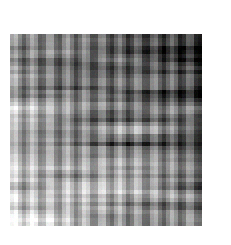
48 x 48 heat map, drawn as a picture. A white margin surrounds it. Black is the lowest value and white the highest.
The top right is the ninth with the lowest average. Stripes running up and down repeat 11 times from left to right. Values rise toward the bottom left. The bottom left is the ninth with the highest average.
